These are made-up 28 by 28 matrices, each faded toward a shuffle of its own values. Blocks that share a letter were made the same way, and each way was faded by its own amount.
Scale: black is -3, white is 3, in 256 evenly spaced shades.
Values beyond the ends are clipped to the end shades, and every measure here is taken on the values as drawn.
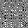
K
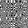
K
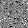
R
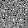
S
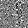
S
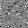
R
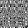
K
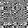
K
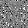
S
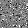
R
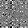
K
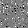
R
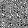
S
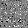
R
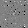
R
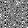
S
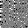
K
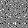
R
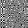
K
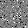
R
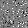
R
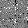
R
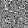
S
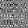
K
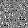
S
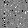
R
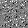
R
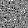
S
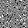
S
